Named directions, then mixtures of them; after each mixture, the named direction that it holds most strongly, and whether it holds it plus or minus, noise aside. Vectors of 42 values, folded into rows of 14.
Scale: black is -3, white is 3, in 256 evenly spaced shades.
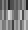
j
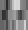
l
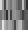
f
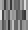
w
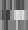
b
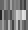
w, minus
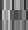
w, minus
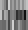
w, plus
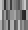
w, plus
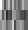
f, plus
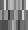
j, minus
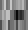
b, minus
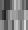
l, plus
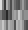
f, plus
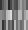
j, plus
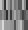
f, plus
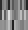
j, plus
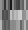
b, plus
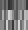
j, plus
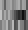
b, minus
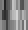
b, plus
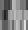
l, plus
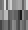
j, minus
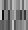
w, plus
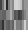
l, plus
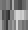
b, plus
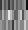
j, plus
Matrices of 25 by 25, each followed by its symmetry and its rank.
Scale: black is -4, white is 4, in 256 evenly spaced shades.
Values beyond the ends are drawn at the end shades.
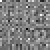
neither, rank five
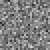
neither, full rank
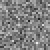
neither, full rank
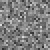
neither, full rank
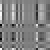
neither, rank one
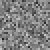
neither, full rank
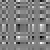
neither, rank one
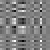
neither, rank one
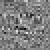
neither, rank five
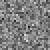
neither, full rank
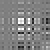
symmetric, rank one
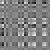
symmetric, rank one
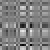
neither, rank one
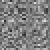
neither, rank five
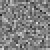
neither, full rank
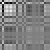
symmetric, rank one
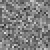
neither, full rank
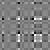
symmetric, rank one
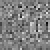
neither, rank five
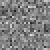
neither, rank five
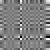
neither, rank one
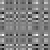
neither, rank one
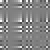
symmetric, rank one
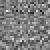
neither, rank five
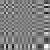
symmetric, rank one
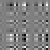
neither, rank one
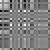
symmetric, rank one
